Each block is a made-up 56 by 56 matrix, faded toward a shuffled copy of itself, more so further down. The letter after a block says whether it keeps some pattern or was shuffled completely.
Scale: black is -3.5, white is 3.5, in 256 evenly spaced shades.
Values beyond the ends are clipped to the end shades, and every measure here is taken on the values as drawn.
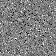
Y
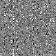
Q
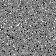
Y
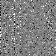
Q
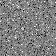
Y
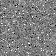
Y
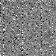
Q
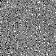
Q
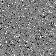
Y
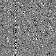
Q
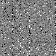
Q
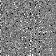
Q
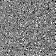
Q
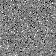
Y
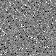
Y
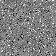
Y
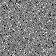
Y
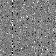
Q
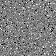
Y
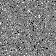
Y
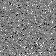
Y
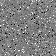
Y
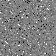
Y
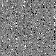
Q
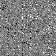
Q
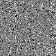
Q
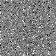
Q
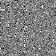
Q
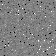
Y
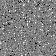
Y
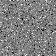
Y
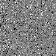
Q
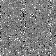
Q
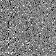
Q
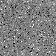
Y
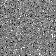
Y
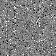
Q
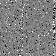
Q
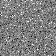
Y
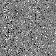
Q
